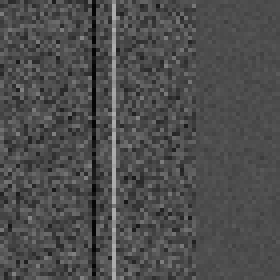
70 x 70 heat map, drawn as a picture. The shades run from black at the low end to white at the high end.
There is no overall slope. A vertical seam about 70% of the way across splits the table, and the right part is calmer. Columns 24 and 29 differ from the columns beside them. On average the colour sits 30% of the way up the scale.
